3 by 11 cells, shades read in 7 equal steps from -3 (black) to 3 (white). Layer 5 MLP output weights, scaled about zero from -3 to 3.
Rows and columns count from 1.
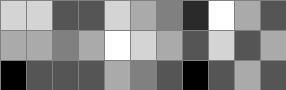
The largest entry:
3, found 2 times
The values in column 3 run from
-1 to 0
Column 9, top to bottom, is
3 2 -1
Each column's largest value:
2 2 0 1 3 2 1 -1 3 1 1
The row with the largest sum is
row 2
